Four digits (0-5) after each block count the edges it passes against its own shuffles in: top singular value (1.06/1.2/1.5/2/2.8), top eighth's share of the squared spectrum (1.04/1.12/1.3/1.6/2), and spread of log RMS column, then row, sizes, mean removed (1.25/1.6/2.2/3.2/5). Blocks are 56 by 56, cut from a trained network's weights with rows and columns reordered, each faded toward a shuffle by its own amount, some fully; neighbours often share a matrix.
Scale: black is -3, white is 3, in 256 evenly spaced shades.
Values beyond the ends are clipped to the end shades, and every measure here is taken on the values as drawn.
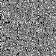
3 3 2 0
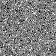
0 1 0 0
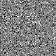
3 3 2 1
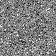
0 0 0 0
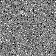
0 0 0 0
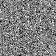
0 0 0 0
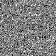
2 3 1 1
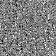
2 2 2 0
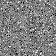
0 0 0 0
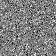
0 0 0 0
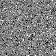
2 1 1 0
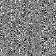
3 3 3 1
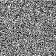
1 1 0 0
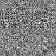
3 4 2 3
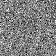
1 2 0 0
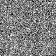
2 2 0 0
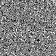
1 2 0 0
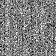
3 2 0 1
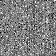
2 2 0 0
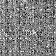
3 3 0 2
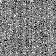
2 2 0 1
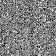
0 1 0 0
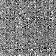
2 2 0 2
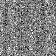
2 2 0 1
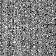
2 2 0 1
